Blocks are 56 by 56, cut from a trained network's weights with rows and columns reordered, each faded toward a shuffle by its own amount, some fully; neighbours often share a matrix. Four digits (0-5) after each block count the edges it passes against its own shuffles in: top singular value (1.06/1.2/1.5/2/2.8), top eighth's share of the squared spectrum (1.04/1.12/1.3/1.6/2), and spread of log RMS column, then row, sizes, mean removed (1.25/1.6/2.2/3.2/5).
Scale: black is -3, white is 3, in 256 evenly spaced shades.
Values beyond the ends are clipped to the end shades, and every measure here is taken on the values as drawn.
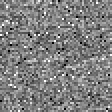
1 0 0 0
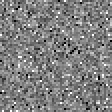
0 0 0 0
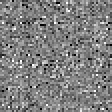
2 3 0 2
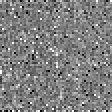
2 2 0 1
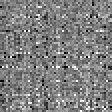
3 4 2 3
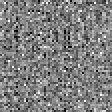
2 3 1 1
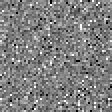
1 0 0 0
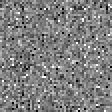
1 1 0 1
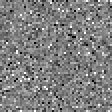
1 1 0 0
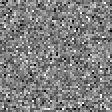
0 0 0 0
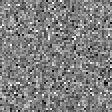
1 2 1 1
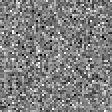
0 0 0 0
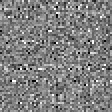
2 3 0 3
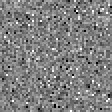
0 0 0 0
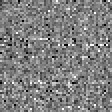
2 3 0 2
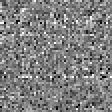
3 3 2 2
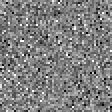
0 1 0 0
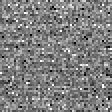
2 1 0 0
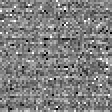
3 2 0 0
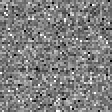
0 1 0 0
